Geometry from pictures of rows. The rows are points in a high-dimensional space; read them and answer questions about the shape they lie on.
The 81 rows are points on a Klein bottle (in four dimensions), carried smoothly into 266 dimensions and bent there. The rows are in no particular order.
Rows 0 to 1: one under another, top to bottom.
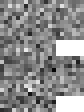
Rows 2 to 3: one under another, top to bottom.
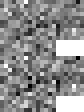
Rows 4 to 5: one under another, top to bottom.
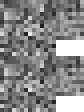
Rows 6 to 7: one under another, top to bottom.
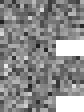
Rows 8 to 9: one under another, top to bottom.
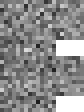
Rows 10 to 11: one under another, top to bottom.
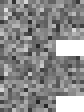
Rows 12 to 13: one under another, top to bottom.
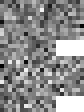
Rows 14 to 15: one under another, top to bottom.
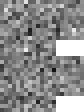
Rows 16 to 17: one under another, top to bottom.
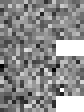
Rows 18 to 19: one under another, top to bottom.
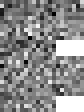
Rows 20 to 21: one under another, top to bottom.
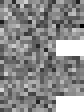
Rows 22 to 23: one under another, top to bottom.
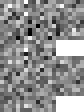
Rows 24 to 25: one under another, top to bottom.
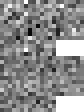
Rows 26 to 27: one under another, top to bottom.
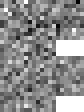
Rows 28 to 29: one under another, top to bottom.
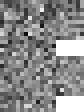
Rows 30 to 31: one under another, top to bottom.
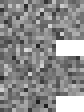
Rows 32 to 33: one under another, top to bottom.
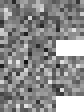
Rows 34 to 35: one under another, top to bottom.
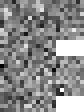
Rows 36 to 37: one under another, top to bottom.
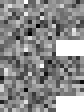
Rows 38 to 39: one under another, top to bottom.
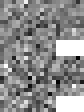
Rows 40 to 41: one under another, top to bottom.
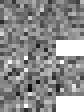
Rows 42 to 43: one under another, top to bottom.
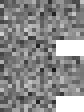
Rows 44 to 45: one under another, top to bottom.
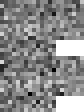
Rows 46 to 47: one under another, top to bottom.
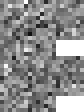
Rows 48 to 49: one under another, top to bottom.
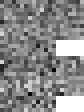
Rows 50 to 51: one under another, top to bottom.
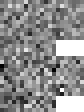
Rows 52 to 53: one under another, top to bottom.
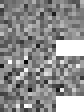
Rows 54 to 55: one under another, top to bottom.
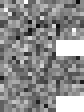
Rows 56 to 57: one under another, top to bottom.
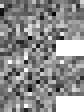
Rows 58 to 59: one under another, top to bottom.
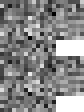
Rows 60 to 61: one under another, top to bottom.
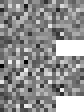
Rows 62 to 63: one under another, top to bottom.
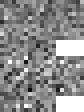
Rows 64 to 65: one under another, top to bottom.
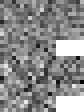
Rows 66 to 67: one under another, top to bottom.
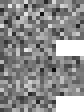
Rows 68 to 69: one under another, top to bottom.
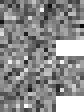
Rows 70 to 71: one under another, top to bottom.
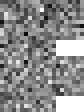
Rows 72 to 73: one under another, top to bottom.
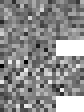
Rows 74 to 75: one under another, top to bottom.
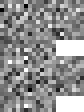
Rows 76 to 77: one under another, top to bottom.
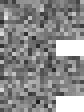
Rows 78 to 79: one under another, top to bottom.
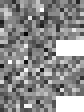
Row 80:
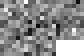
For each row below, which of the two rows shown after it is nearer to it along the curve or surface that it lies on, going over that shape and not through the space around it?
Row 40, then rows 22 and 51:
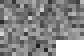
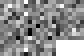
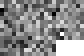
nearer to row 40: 51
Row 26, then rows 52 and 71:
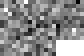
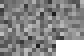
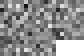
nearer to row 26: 71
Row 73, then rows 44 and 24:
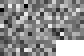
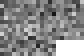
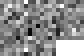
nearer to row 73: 24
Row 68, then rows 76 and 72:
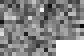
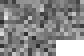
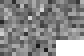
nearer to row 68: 72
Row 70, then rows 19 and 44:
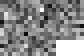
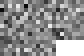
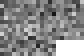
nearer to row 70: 44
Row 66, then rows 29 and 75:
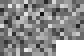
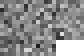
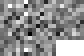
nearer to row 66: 29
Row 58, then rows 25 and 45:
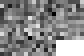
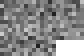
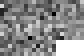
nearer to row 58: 45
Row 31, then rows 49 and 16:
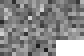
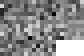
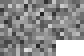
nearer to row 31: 49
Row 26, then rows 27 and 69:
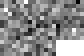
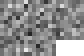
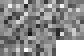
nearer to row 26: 27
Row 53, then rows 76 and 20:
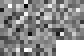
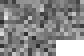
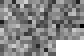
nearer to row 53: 20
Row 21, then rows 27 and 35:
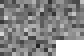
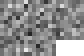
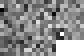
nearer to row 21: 35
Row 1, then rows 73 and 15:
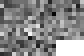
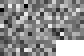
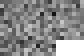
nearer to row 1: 15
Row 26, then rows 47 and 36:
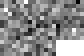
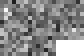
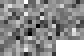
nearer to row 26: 36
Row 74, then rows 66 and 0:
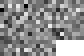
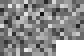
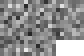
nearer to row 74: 0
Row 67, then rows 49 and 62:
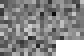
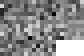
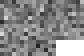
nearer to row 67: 62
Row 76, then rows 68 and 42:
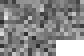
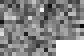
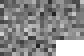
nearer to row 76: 42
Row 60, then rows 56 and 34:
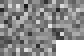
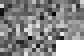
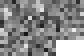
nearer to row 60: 56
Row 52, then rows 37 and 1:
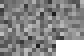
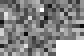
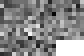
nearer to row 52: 1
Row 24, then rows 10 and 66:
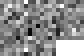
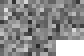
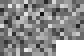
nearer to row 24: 10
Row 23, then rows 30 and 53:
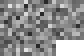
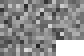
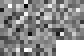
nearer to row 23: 30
